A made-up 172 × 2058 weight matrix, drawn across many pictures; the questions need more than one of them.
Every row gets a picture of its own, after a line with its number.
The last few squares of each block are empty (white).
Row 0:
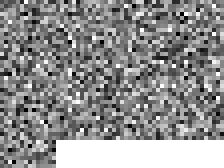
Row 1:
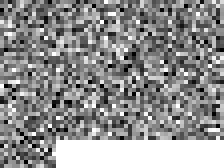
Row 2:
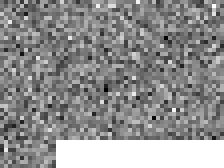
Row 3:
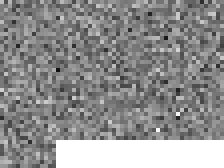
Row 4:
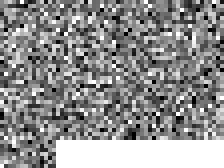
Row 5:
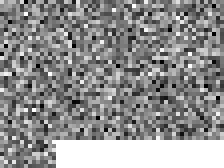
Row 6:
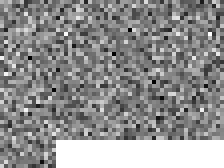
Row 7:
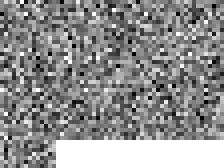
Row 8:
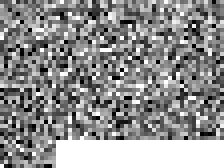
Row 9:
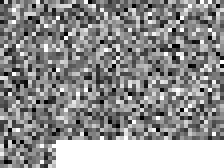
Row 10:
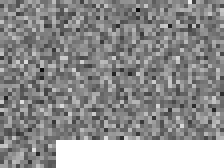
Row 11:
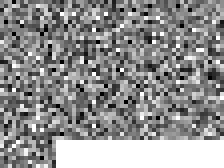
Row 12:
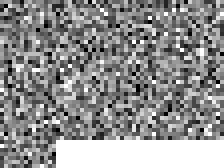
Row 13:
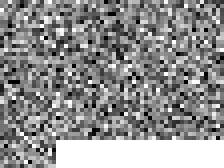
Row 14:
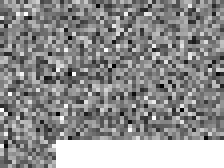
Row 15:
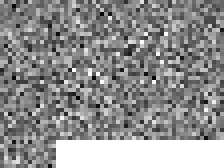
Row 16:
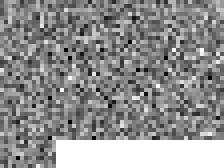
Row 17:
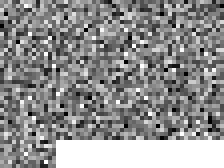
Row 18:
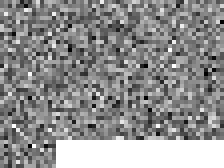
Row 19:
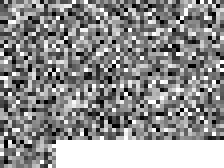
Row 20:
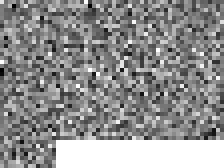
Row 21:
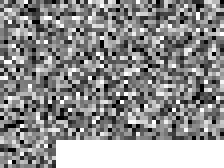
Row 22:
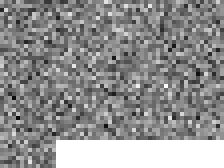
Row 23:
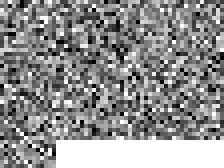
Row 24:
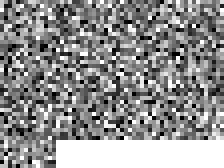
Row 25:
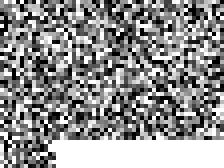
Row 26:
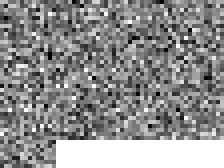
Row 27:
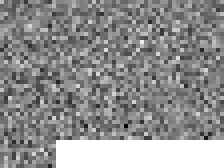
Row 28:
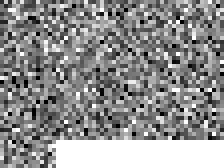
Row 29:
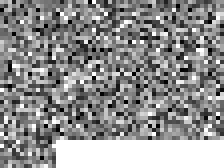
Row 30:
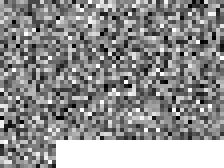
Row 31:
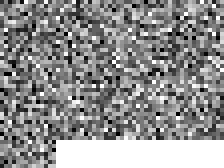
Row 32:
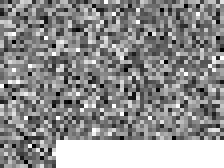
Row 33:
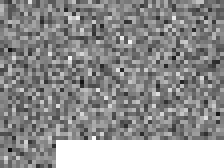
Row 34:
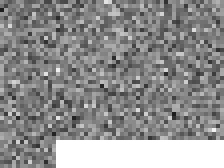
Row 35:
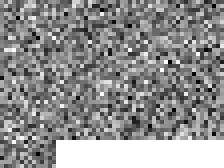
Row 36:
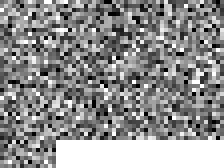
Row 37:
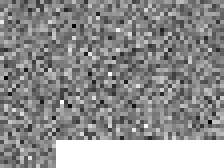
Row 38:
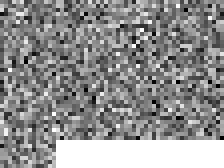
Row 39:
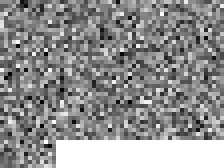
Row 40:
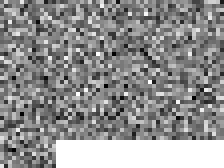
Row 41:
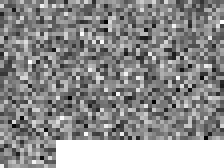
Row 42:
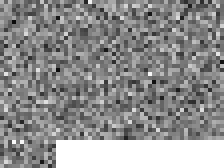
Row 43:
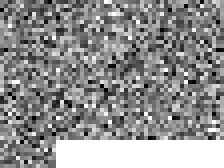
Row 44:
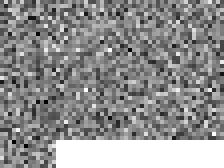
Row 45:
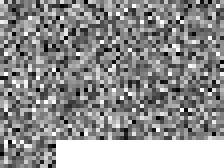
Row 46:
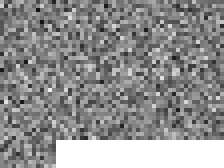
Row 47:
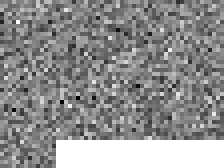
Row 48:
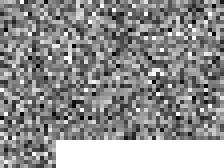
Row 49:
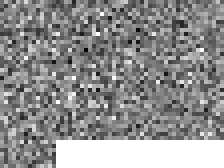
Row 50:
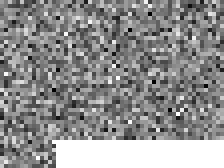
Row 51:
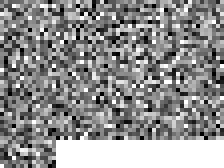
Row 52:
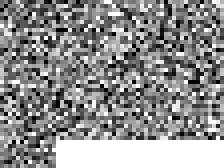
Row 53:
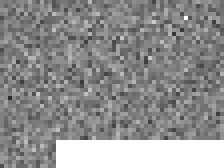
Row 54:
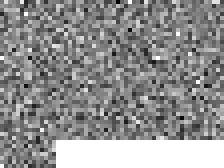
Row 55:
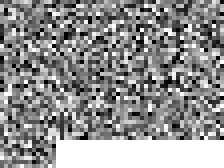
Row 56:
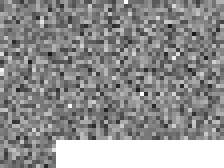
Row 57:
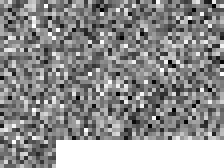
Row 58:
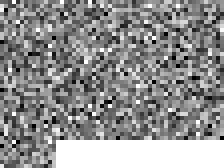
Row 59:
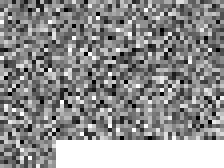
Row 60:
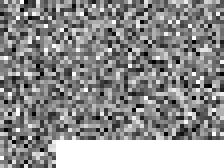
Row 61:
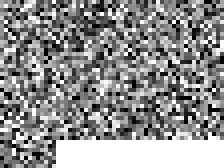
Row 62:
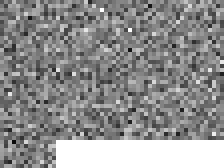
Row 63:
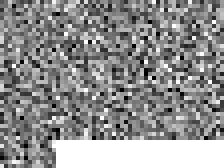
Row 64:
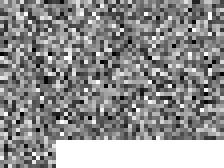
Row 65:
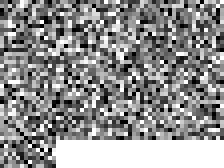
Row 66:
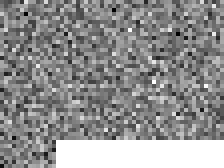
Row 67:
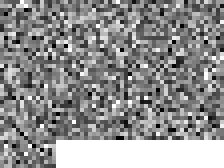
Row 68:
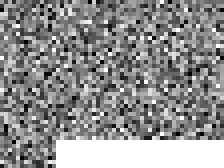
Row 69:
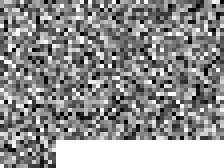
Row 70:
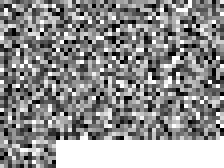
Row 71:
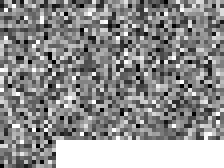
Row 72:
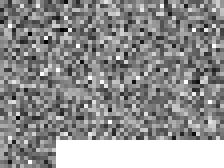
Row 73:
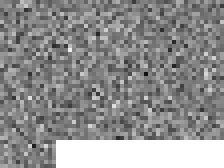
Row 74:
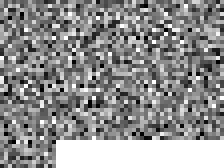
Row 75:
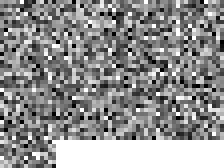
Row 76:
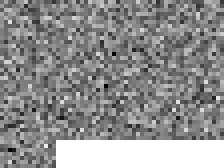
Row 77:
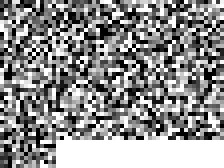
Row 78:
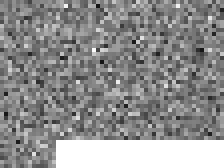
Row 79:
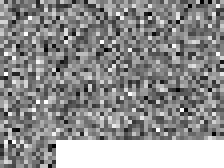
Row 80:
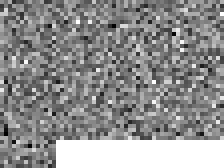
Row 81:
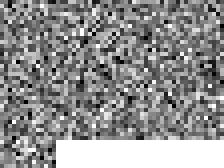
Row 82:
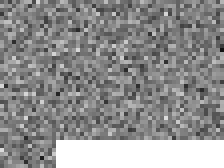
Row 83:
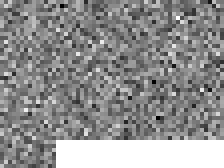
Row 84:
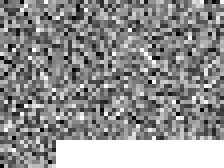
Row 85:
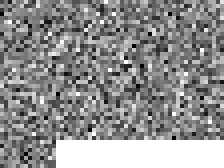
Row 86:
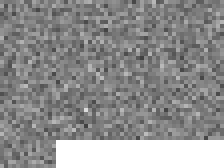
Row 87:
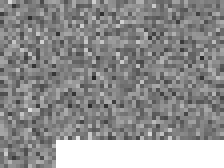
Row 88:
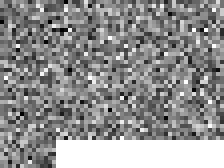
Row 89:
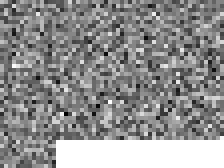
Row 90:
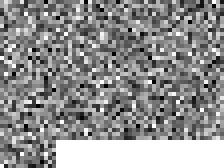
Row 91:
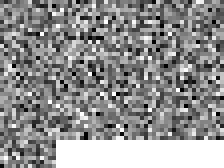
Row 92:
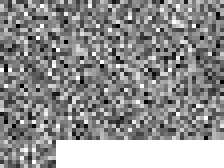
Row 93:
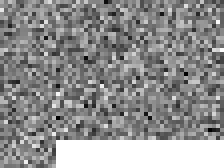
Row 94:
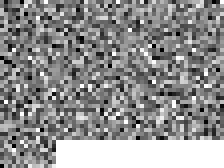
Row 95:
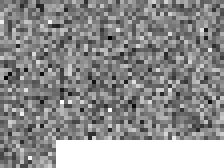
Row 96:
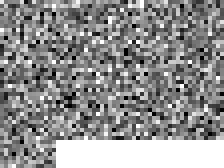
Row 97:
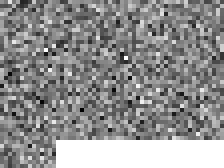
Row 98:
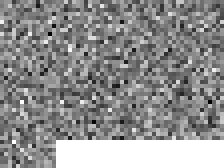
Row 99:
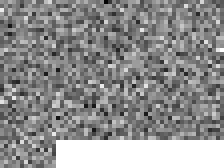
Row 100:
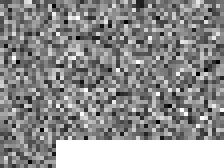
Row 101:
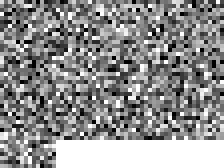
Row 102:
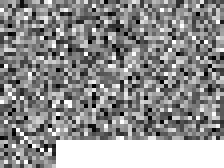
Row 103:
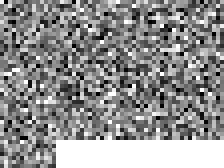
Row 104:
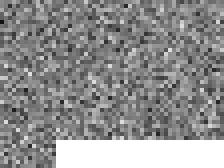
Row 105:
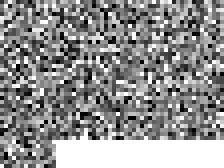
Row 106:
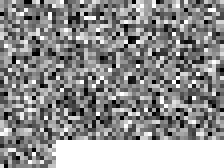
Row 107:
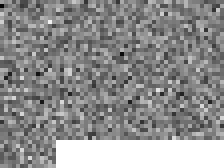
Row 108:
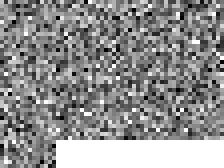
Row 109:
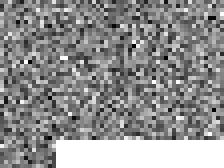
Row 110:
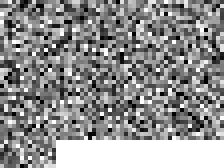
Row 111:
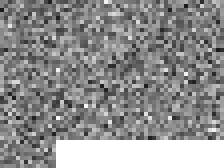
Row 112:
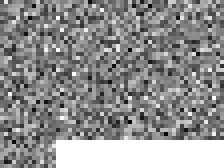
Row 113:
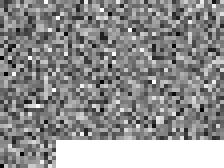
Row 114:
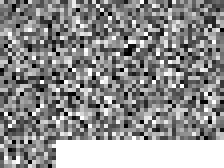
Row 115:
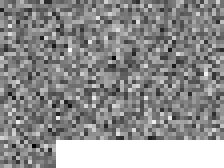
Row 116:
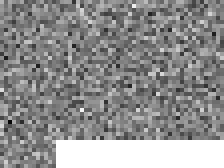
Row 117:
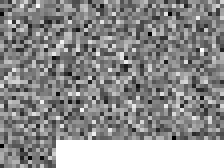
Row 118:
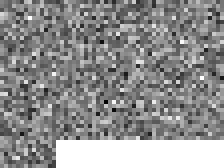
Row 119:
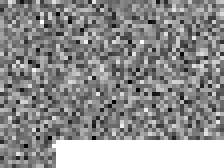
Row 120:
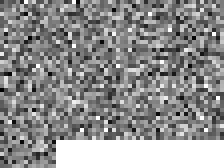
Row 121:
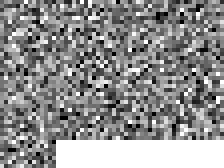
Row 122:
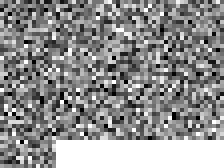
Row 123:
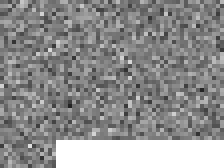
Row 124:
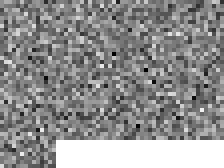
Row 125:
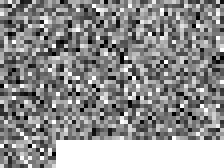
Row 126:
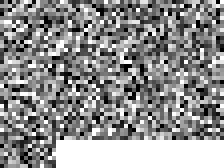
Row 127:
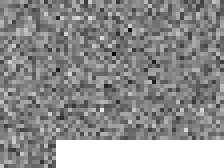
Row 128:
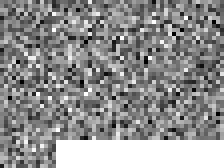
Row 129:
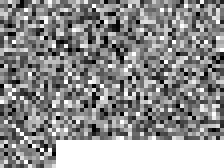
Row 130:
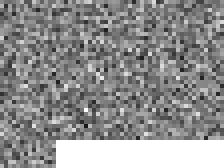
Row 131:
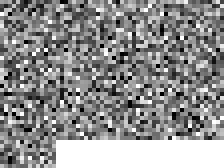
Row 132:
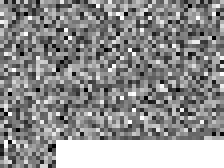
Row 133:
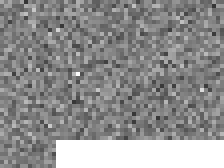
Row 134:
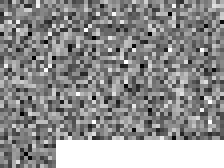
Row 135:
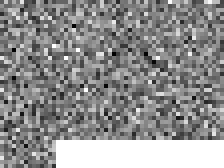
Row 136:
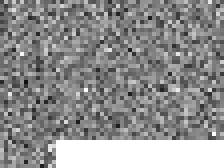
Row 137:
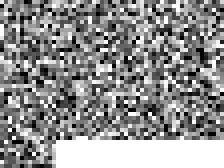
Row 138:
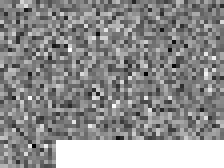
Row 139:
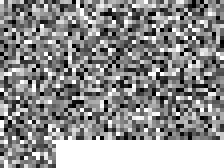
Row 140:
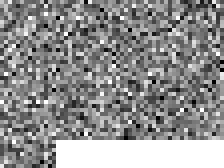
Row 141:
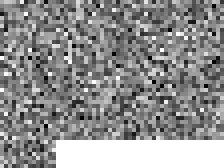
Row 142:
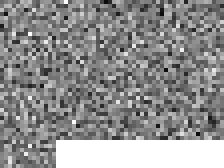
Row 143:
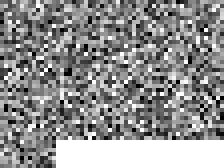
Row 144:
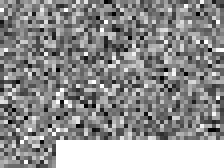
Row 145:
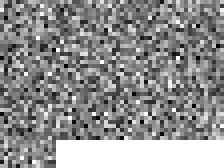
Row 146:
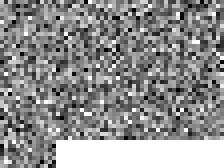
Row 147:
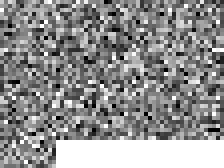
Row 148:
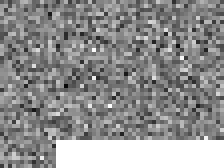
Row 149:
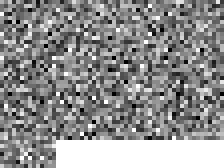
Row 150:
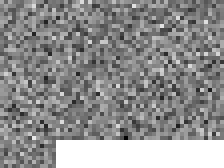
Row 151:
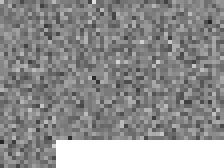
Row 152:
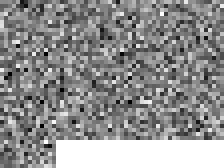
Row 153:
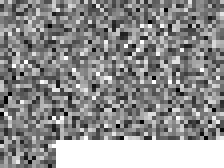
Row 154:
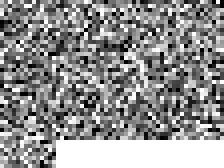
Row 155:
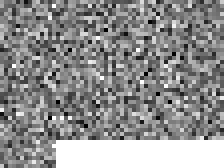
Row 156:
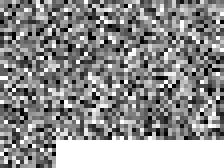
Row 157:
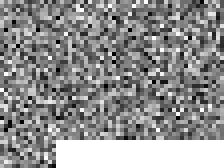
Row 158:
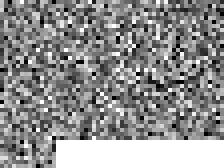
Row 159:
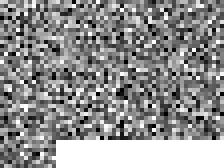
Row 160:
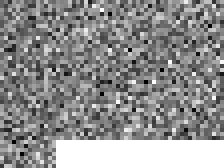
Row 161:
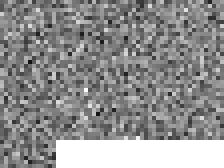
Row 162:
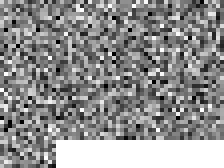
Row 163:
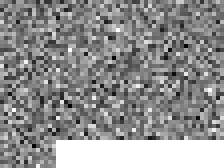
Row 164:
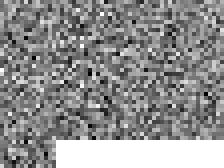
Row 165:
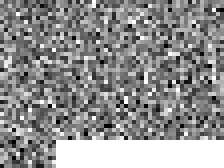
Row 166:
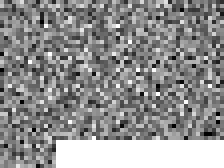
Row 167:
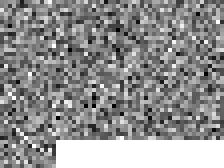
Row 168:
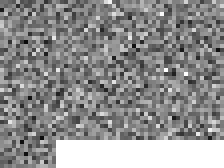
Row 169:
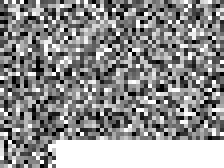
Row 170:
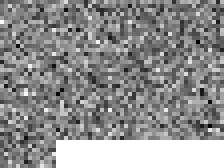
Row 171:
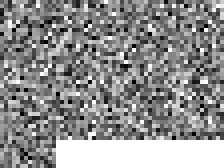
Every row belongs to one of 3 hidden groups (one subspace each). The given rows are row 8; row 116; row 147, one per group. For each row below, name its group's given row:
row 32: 147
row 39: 147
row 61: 116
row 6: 116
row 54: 116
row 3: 116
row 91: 8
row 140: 116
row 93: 147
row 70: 8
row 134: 147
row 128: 8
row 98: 147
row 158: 8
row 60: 116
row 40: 116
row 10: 8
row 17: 147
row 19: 116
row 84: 116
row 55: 8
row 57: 116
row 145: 8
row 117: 147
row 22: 147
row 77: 147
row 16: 8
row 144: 147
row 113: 116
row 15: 8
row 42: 116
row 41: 8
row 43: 147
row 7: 116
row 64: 116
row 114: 8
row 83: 116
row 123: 147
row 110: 147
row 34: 147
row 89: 8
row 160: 116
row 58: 8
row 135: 116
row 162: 116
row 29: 8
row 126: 147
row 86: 8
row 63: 8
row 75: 116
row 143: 147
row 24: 8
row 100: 8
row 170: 147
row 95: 147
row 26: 8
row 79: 116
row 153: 8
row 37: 147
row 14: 116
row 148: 8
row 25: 116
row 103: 116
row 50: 116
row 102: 147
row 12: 8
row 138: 147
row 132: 116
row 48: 116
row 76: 116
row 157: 116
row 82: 147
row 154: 147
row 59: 147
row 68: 8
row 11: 8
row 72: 147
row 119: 8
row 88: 147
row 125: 147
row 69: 116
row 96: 8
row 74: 8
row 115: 147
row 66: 116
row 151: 8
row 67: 147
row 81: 8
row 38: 8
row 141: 116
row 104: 147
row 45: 116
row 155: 8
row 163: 147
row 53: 8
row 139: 116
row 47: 147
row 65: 147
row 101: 147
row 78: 8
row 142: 147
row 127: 116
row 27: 8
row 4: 116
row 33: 8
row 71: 8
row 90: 116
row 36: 147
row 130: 8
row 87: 8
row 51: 8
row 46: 8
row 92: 8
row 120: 116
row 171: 147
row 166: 8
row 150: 116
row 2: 116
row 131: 147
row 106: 8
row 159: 8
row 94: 116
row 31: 116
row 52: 147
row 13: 147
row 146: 116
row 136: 116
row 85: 147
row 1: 147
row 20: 8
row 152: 147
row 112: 116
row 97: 147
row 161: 8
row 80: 8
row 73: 147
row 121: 116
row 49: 8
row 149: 147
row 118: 8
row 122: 147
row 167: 147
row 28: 116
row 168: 147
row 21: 116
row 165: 8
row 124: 116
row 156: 147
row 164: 8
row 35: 116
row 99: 147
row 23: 147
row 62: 116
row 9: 116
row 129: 147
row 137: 8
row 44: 116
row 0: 116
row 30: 116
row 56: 8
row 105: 8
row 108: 116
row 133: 116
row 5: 116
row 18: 147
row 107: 147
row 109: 8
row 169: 116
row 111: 147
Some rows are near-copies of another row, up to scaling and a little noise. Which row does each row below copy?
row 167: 102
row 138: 73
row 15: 114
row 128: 53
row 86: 130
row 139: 116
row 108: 146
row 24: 145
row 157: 162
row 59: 37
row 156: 104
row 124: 69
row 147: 93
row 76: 21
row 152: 39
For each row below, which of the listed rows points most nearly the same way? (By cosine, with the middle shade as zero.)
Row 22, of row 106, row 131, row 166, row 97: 131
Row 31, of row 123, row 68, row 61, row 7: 61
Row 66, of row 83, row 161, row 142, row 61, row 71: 61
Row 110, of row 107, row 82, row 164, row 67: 107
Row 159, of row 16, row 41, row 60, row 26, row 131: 26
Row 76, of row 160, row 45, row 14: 45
